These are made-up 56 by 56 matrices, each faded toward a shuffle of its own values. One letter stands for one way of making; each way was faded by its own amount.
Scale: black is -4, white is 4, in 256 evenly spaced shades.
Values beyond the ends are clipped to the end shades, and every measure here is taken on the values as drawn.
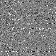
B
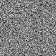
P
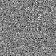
P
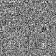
P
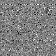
B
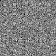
P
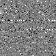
B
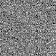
P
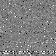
B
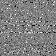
B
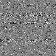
B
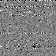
B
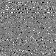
B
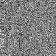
P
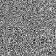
P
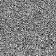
P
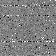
B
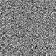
P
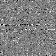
B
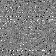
B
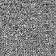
P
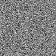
P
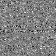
B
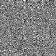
P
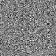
P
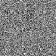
P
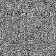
P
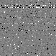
B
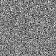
P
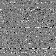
B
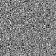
P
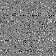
B
